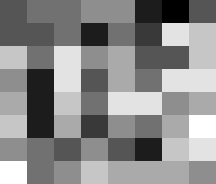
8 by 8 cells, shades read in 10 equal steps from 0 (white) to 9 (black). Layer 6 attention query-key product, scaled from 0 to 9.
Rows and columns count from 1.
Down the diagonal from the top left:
6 6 1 6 1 5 2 4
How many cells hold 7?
2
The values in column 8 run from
0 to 6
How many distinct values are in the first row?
5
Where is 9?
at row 1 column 7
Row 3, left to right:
2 5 1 4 3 6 6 2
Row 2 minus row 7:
2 1 -1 4 -1 -1 -1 1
